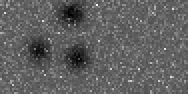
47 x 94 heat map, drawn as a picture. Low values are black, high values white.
On average the colour sits 40% of the way up the scale. Three dips sink into the field. Neither half mirrors the other. No single row or column stands out from its neighbours. The distribution is heavy-tailed on both sides.
